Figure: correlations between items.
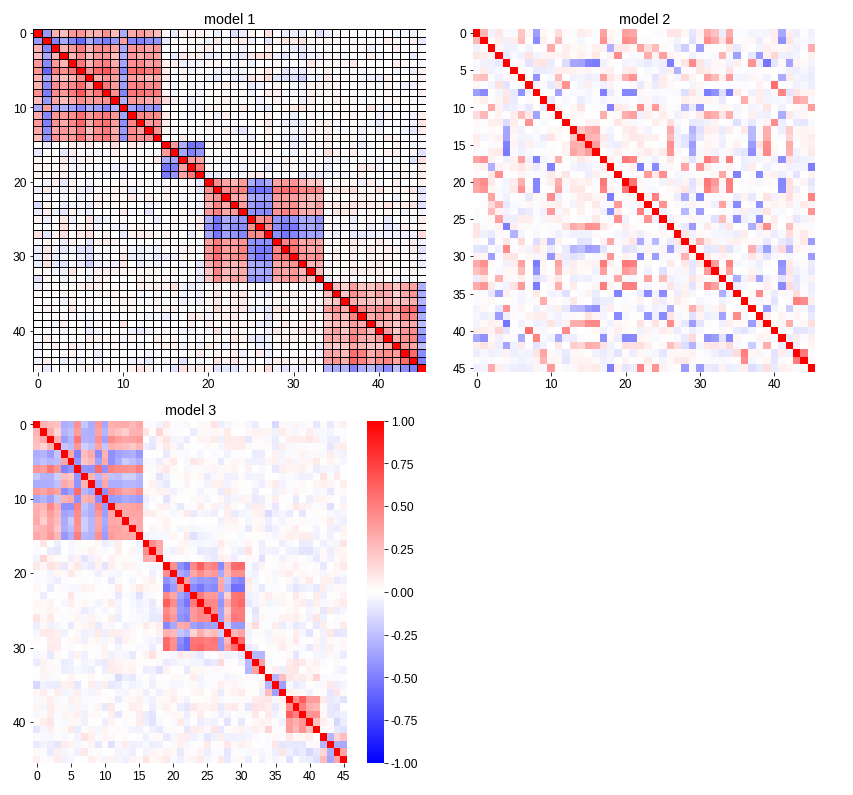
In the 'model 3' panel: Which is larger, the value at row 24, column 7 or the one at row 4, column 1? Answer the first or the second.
the first
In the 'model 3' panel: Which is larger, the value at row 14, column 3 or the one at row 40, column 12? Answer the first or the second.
the first
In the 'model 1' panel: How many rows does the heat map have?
46
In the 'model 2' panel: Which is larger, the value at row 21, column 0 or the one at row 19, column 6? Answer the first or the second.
the first
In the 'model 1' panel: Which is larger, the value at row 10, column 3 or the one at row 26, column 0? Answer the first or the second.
the second
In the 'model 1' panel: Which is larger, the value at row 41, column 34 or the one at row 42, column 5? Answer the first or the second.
the first
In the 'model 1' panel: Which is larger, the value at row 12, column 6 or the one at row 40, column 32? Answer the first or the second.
the first
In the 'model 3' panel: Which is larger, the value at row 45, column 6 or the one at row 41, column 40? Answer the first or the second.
the second
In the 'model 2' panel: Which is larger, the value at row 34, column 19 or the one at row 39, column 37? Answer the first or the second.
the first
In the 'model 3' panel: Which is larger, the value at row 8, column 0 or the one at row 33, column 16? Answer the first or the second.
the second
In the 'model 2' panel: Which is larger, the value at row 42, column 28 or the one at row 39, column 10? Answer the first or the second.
the second
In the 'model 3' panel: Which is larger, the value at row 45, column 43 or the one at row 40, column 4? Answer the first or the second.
the second
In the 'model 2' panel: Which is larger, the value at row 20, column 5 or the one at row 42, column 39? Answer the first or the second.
the second
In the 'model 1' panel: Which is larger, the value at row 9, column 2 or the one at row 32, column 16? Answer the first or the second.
the first
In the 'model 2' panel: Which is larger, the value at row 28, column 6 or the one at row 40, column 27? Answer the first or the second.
the first
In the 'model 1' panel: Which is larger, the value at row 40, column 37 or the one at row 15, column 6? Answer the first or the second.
the first
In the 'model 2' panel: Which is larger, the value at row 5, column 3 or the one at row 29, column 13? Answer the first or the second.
the first
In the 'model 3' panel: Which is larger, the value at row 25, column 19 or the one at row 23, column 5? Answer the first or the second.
the first
